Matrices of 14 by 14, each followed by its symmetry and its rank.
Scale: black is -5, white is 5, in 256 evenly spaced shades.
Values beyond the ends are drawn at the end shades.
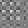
symmetric, rank two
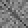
symmetric, full rank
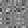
neither, rank two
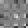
symmetric, rank two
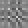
symmetric, rank two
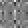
neither, rank two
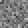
symmetric, full rank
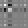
symmetric, rank one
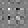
symmetric, rank two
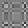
symmetric, rank one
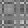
symmetric, rank one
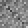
symmetric, full rank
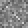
symmetric, full rank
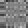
neither, rank two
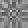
symmetric, rank two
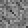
symmetric, full rank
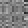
neither, rank two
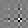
symmetric, rank one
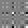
symmetric, rank one
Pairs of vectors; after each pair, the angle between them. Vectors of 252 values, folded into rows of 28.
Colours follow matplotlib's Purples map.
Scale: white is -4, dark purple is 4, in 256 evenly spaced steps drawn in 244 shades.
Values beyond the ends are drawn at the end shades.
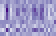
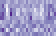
nearly opposite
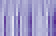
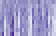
nearly opposite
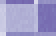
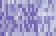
partly opposed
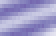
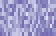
orthogonal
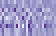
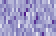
orthogonal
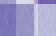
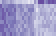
nearly parallel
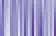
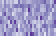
orthogonal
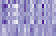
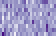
orthogonal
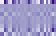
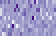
orthogonal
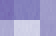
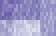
nearly parallel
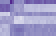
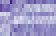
nearly parallel
